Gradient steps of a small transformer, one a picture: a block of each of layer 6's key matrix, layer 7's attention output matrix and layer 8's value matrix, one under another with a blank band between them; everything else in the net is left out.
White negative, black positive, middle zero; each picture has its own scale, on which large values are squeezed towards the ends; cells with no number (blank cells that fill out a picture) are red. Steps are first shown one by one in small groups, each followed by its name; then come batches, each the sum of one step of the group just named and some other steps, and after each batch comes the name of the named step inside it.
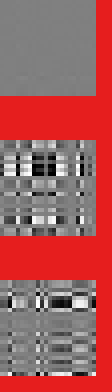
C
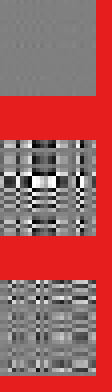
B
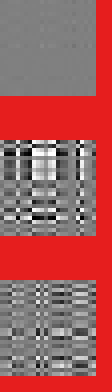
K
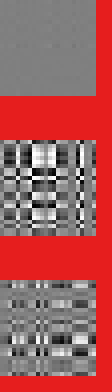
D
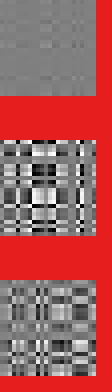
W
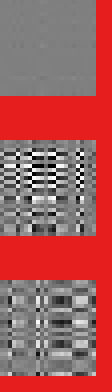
C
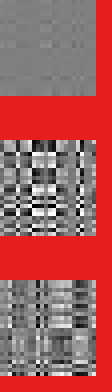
W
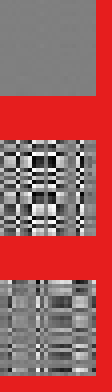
C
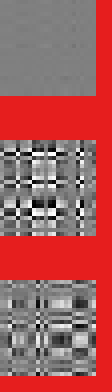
D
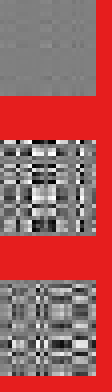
W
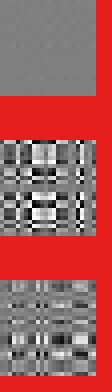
D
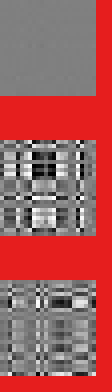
C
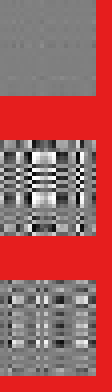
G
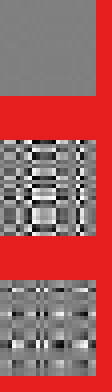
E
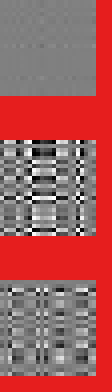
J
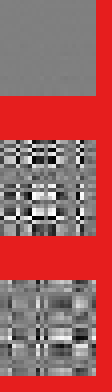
E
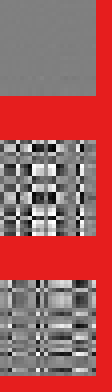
J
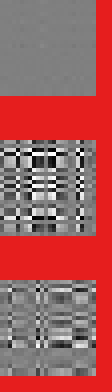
G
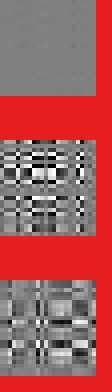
E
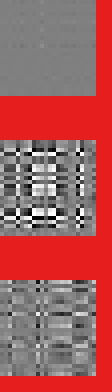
G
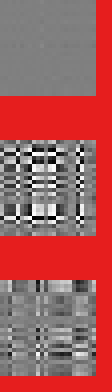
G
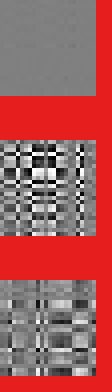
J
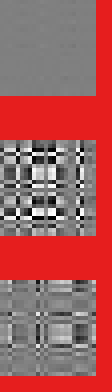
J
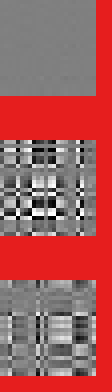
J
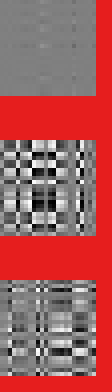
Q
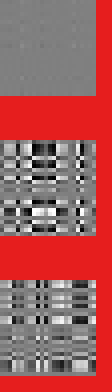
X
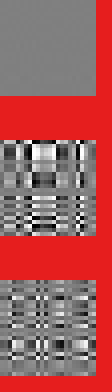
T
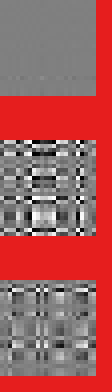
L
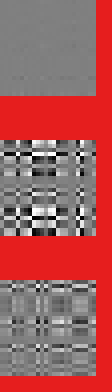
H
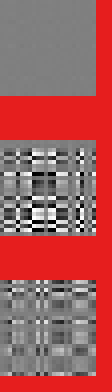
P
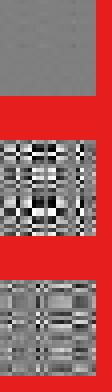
P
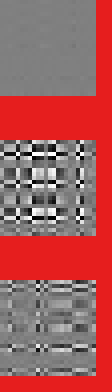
H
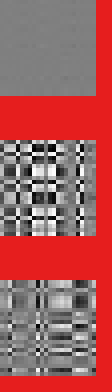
L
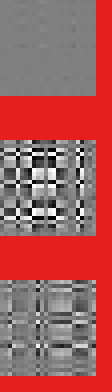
L
